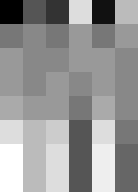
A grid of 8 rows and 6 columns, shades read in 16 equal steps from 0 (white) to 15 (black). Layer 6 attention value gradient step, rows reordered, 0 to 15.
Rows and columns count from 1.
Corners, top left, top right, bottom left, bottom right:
15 4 0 9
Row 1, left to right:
15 10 12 2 14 4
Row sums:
57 43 39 39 37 29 26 26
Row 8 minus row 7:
0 0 0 0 0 0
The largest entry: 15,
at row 1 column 1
